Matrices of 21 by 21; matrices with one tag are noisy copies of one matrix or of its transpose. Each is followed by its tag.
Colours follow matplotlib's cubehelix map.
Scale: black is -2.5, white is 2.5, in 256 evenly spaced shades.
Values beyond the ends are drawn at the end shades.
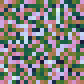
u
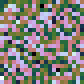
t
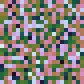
u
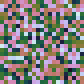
u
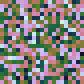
u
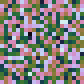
u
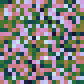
t
